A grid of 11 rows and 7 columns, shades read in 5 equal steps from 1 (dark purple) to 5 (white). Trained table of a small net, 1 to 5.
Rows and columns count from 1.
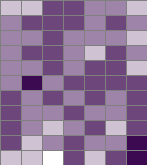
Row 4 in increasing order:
2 2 2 3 3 3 4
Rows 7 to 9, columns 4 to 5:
3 2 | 2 3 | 3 2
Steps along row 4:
down same up up down up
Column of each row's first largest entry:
1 1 7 5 7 1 2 2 3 2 3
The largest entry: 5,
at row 11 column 3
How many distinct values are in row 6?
3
